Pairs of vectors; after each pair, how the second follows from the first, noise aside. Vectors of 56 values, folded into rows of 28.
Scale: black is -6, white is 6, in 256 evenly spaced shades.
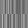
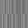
shrunk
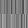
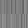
shrunk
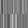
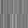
shrunk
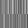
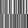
scaled up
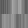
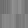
shrunk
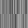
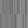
shrunk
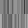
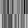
scaled up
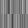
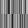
scaled up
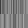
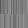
shrunk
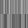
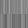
shrunk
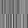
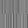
shrunk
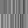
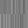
shrunk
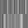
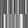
scaled up
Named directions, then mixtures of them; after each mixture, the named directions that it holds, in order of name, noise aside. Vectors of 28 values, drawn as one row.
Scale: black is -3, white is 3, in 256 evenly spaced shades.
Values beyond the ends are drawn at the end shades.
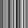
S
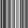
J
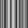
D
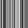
J, S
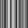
D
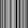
D, S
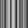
D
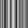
D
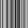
J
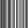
J, S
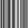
D, J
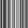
J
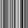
J, S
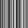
S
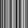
D, S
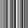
S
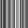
J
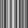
D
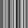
S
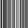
J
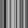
D, J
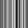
D, S
